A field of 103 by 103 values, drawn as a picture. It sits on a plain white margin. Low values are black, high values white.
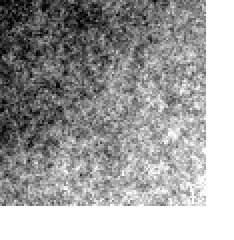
Ninth with the lowest average: top left. Odd rows or columns: none. Slope: up to the bottom right. Ninth with the highest average: bottom right. Stripes: none.
